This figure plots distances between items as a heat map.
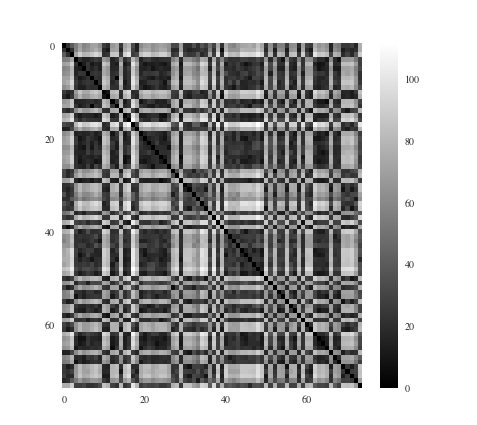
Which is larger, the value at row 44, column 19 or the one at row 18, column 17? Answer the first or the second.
the second
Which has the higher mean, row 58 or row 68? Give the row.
58
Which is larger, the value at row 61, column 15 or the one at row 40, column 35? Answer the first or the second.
the second
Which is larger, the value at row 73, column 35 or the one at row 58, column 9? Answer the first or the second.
the first
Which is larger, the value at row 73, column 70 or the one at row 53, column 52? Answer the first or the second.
the first
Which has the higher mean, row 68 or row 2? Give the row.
2
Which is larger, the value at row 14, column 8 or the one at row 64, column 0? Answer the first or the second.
the first
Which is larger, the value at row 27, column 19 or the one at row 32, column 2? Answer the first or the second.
the first
